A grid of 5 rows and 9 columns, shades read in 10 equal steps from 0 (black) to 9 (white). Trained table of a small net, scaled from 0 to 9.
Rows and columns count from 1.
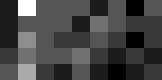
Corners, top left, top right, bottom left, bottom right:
1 3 3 2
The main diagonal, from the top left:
1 3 3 3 3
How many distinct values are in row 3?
5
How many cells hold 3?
15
